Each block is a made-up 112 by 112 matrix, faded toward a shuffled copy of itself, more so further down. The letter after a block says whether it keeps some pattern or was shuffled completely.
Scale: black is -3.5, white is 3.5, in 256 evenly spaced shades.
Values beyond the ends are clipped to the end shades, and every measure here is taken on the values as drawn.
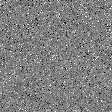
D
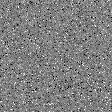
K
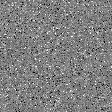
D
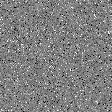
D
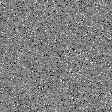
K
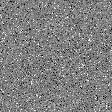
D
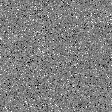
D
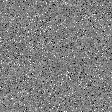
K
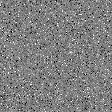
D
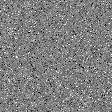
K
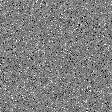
K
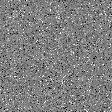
D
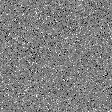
K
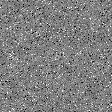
D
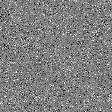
D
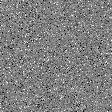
K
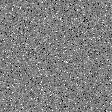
K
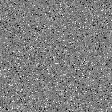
D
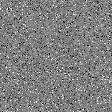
D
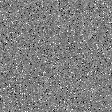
K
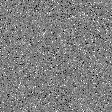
K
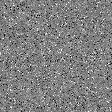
D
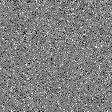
D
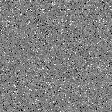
D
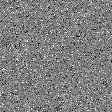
K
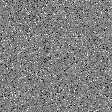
K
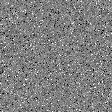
D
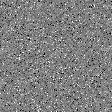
D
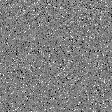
D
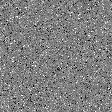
K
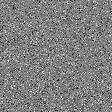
K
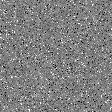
K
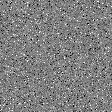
K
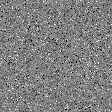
K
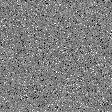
K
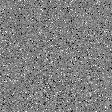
D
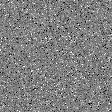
K
